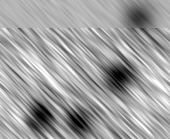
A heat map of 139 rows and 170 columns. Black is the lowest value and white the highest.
Mirror symmetry: none. Odd rows or columns: none. Histogram: skewed, a long tail of low values. Dips: four. Seam: horizontal, 20% of the way down, the top part calmer.
